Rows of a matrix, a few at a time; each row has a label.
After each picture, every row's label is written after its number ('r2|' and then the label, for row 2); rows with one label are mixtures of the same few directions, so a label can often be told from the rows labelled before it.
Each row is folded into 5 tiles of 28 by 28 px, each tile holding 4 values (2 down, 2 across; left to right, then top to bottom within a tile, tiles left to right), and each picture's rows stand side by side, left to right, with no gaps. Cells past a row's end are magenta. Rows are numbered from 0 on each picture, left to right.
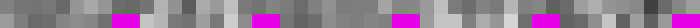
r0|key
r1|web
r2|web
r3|web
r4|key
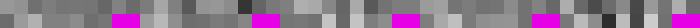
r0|web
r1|web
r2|key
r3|web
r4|key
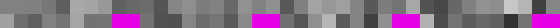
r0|key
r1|web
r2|key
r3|key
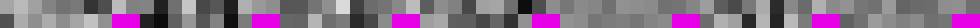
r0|key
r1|web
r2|key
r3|web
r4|web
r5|key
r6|web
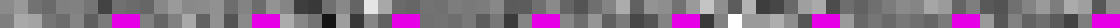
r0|web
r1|key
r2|key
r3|web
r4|key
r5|web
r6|key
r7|key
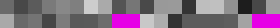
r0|key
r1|web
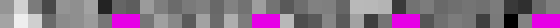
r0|web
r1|key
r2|key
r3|web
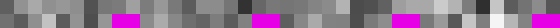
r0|key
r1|web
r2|key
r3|key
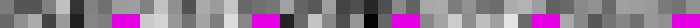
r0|key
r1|web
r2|web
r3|web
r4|web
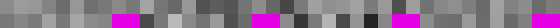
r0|key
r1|web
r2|key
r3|key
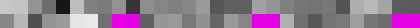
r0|key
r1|key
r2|key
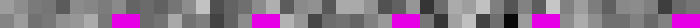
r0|key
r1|key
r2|web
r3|key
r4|web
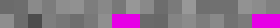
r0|web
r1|web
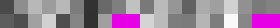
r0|key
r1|web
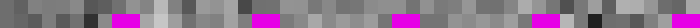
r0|web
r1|web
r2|web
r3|web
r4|web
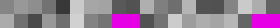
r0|key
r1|web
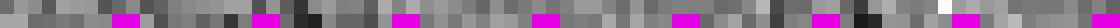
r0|web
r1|key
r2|web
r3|key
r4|key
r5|key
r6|web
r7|web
